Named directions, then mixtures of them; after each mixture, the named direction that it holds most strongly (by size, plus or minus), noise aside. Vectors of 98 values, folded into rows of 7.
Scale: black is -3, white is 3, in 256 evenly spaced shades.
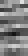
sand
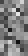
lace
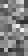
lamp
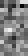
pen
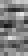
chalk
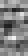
chalk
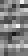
sand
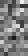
pen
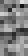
sand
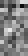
pen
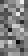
lace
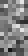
lamp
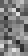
lace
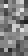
lamp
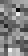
lace
